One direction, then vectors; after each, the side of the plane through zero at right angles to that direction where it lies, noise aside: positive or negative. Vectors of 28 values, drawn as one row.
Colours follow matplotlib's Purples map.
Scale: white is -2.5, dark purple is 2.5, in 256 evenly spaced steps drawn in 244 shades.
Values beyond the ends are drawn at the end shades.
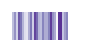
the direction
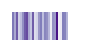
negative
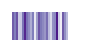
negative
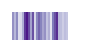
negative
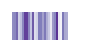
negative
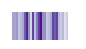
negative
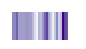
negative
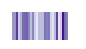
negative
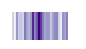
negative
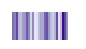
negative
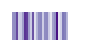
negative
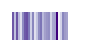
negative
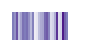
negative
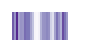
negative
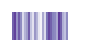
positive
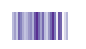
positive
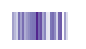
positive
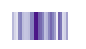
positive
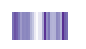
negative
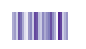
positive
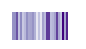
negative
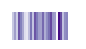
positive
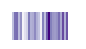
positive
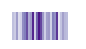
negative
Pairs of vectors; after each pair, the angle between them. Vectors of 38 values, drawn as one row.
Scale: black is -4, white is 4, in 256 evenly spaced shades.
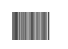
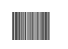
partly aligned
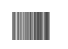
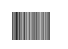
partly opposed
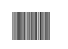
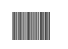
partly aligned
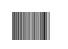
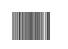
nearly opposite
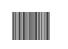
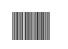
partly opposed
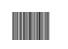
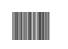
partly aligned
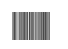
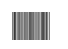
partly aligned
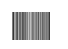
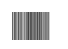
nearly opposite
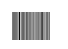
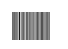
nearly parallel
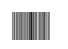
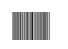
orthogonal
